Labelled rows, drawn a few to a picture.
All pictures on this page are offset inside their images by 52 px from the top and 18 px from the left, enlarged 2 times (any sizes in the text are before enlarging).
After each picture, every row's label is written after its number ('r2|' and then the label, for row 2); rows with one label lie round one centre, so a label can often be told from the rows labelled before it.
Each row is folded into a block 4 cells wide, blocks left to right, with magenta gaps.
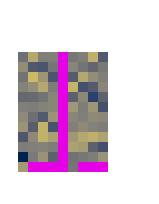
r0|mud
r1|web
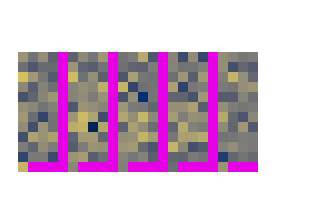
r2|mud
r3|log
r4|web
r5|web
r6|mud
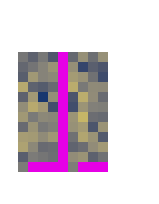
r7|web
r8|log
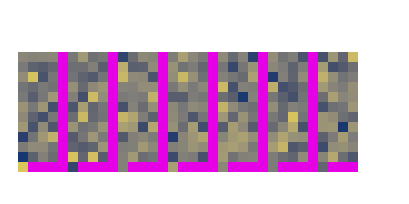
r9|mud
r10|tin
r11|log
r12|mud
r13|web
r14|web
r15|log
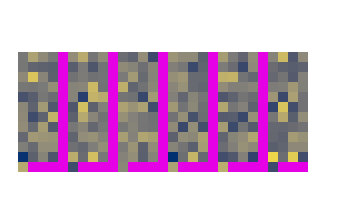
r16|mud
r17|tin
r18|web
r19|mud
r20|mud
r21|tin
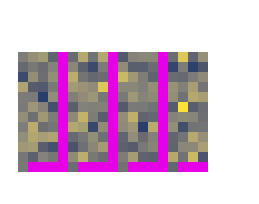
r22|web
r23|log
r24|log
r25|tin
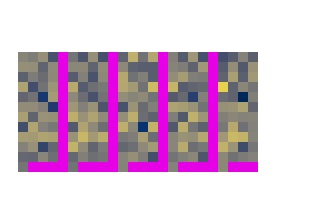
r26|web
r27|web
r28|log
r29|web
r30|web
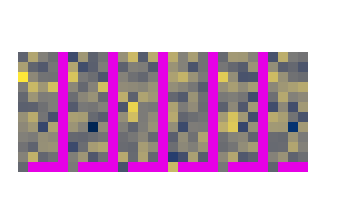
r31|log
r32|log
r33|tin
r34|mud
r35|log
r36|log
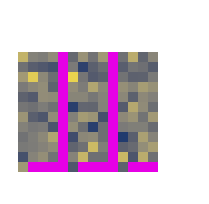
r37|mud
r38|log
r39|tin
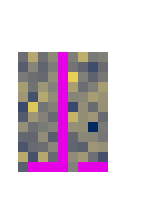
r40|tin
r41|log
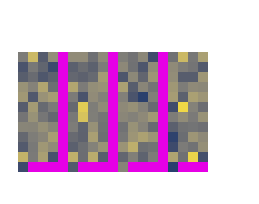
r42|tin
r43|tin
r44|web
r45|tin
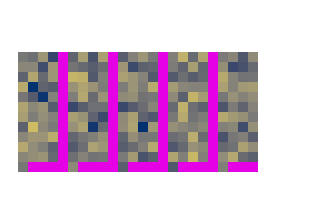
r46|web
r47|log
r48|log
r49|tin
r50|log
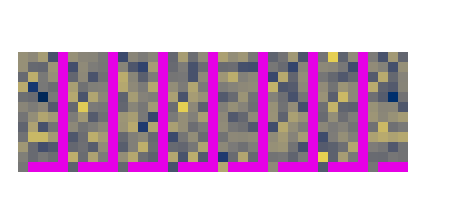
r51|web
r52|tin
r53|log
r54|tin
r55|mud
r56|web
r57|tin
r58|web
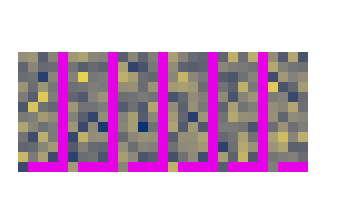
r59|tin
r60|mud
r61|log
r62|mud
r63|tin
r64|web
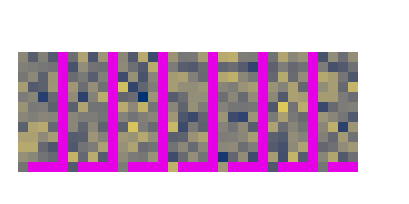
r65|web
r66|tin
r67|web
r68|mud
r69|mud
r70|tin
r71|log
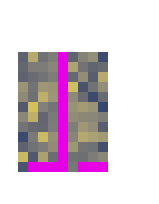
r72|tin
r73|web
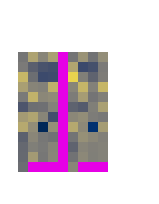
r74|log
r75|log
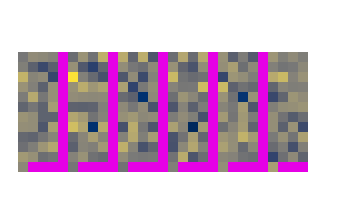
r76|log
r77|log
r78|web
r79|log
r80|web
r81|mud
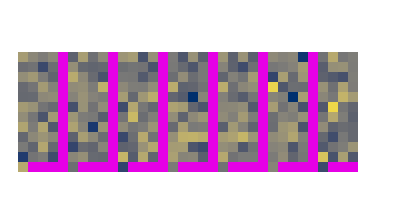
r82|mud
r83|log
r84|tin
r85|web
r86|web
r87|web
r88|tin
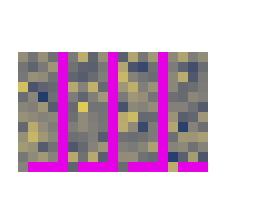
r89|web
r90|tin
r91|log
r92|mud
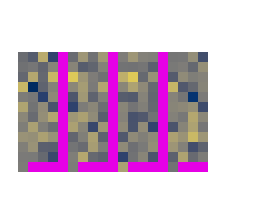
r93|web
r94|log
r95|mud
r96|web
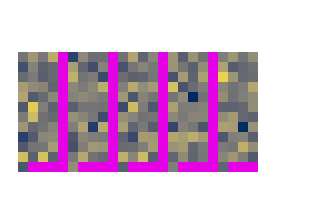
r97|tin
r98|log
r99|tin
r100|web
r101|log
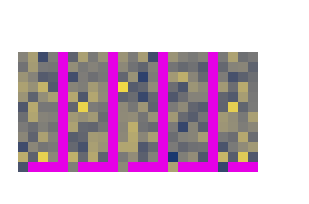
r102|tin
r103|tin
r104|web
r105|mud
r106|tin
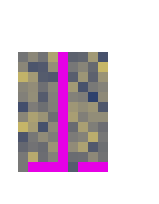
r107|log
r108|web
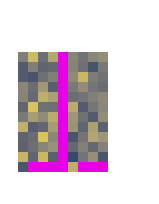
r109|tin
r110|mud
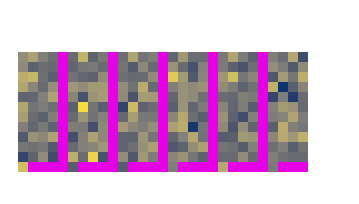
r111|mud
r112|tin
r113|tin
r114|log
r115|mud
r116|web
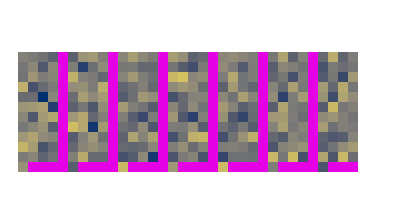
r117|web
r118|log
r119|mud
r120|mud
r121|mud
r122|tin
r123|tin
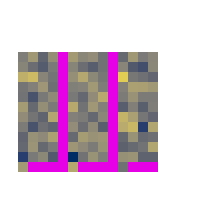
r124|mud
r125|mud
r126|log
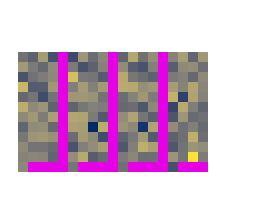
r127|web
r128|log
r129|log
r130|tin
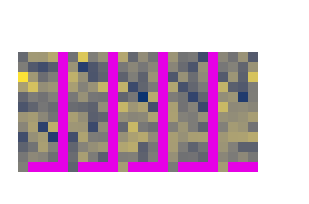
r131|log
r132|log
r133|web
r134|web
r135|web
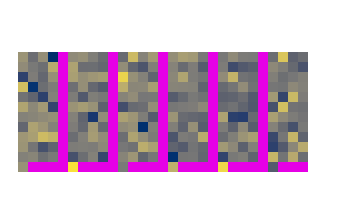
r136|web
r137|mud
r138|log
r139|mud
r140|mud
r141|tin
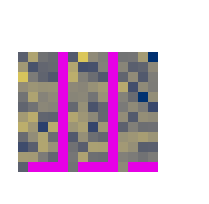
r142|log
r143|log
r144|web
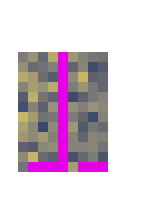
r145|log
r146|mud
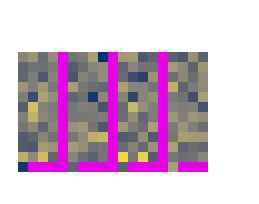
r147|tin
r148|web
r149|tin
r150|web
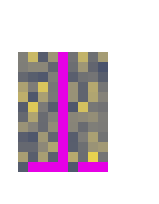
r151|tin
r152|tin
